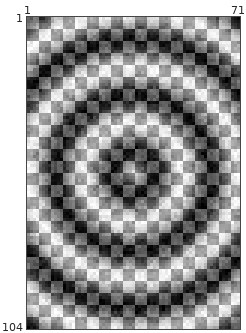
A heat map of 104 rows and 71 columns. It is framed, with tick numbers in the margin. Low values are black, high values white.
Odd rows or columns: none. Slope: none. Rings: centred on the centre. Average level on the scale: 50%.
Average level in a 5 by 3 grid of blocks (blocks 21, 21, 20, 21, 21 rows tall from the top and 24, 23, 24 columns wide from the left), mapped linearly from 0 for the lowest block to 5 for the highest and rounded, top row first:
444 / 444 / 505 / 444 / 444
